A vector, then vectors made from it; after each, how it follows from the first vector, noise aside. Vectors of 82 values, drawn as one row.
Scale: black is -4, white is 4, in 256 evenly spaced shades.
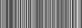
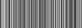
reversed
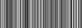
sign-scrambled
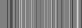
partly zeroed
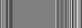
partly zeroed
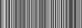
reversed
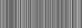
shrunk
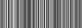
wrapped around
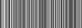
reversed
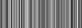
sign-scrambled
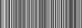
reversed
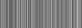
shrunk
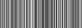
wrapped around
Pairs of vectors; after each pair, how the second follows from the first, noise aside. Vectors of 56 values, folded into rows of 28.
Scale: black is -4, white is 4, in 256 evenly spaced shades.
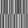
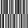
scaled up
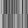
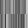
reversed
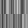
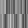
reversed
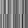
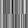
wrapped around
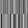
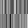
shuffled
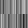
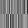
shuffled
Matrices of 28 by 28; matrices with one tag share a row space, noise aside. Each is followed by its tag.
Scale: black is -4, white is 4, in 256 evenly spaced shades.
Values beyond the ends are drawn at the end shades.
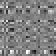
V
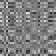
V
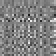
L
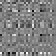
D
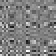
V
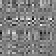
D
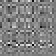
D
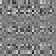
D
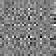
L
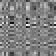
V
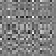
D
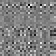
L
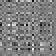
D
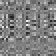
V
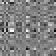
V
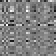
V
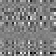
L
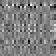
L
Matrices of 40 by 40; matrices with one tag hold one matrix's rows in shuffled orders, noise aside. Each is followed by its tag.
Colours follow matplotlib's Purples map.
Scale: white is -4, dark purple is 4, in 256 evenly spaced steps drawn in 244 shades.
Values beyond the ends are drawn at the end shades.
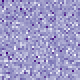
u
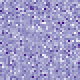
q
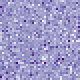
q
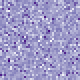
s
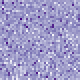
u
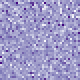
q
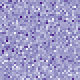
u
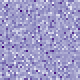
u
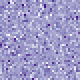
s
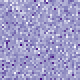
u
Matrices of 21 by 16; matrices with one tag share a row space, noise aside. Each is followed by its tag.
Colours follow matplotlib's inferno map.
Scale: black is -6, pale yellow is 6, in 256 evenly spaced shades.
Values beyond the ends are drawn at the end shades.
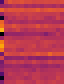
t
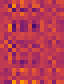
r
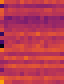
t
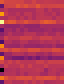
t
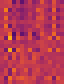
r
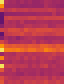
t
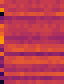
t
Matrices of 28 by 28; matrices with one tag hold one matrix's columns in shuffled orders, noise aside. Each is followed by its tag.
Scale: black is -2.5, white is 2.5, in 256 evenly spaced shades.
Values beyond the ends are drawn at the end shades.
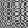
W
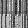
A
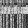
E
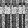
E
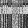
E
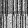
A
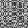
W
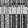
E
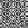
W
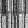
A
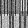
A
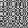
W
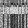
E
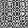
W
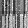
A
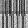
A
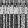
E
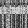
E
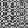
W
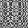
W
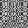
W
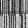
A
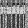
E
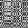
W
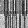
A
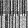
A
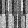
A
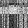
E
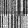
A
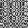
W
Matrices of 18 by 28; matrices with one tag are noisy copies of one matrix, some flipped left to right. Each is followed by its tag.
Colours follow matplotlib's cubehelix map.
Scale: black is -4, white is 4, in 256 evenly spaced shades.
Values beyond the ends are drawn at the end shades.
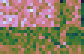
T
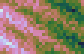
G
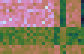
T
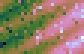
G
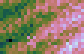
G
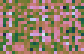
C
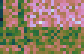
T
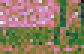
T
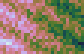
G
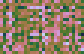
C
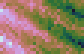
G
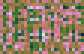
C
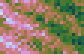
G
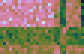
T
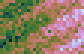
G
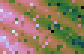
G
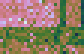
T
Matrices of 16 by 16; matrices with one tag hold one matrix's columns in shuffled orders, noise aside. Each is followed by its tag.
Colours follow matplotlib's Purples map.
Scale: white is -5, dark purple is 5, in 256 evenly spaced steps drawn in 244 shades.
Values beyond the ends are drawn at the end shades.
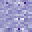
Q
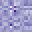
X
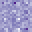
Q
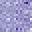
Q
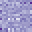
Q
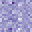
Q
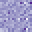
Q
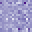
Q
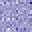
Q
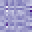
X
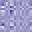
X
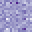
Q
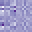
X
